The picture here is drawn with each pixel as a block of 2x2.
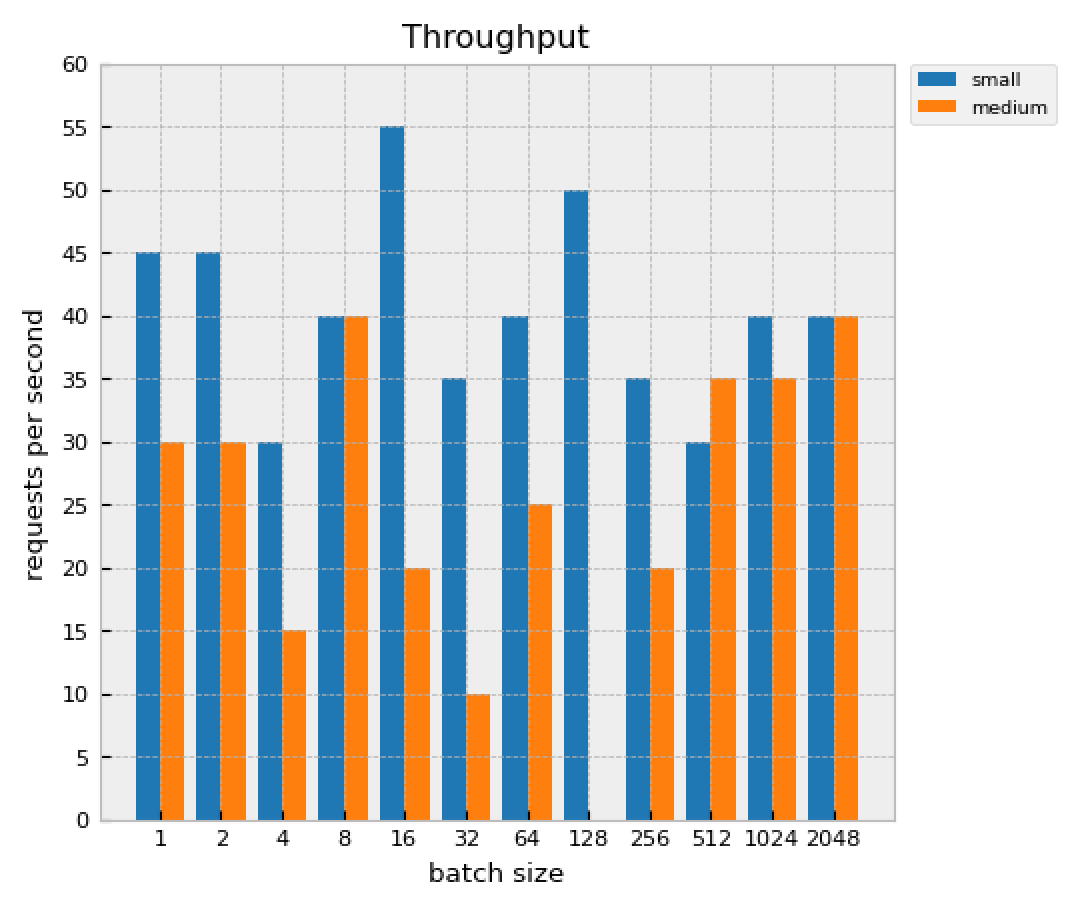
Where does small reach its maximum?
16
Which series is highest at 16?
small
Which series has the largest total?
small
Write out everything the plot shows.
Title: Throughput
x-axis: batch size, ticks 1 2 4 8 16 32 64 128 256 512 1024 2048
y-axis: requests per second, ticks 0 5 10 15 20 25 30 35 40 45 50 55 60
Legend: small, medium
Values:
small: 45 45 30 40 55 35 40 50 35 30 40 40
medium: 30 30 15 40 20 10 25 0 20 35 35 40
